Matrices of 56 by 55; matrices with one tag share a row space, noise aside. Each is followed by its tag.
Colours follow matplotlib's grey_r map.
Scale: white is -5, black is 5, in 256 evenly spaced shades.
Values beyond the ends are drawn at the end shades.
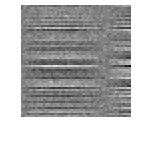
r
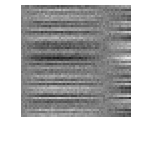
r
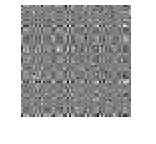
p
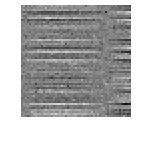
r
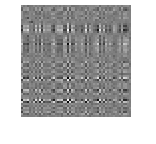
p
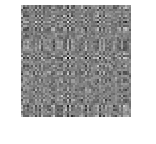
p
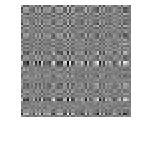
p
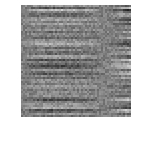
r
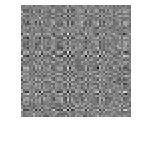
p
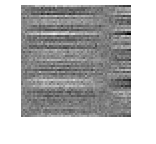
r
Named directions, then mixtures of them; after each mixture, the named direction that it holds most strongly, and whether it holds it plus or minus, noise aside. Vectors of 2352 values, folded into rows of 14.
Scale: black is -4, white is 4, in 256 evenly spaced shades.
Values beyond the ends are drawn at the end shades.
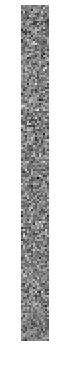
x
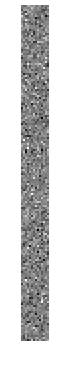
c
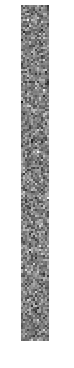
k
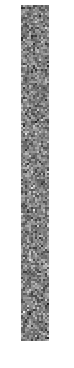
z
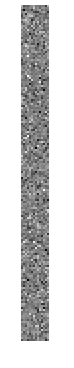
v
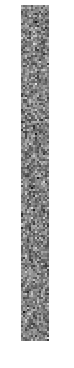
z, minus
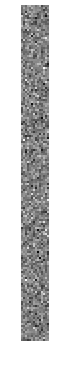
c, plus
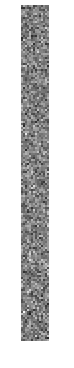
z, plus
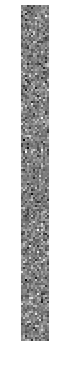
c, minus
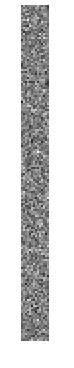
k, plus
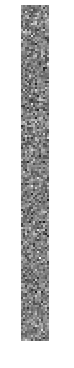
x, minus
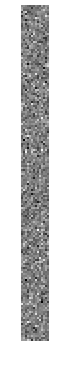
c, minus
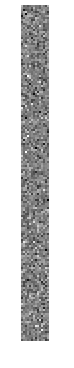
v, plus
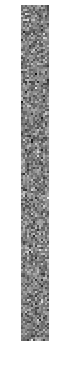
k, plus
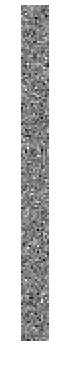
c, plus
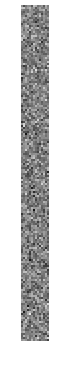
z, minus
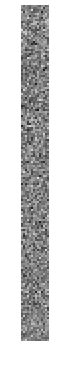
x, minus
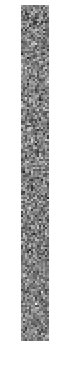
x, plus
